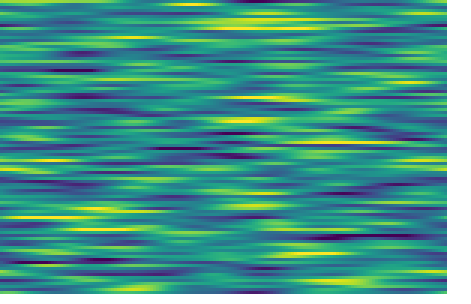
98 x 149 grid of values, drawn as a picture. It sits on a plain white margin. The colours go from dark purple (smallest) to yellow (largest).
Histogram: bell-shaped. Slope: none. Mirror symmetry: none. Grain: streaks across. Average level on the scale: 50%.
